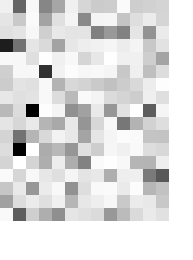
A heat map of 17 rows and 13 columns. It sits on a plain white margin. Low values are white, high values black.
Ninth with the lowest average: top middle. Slope: none. Average level on the scale: 20%. Mirror symmetry: none. Odd rows or columns: none. Histogram: skewed, a long tail of high values.
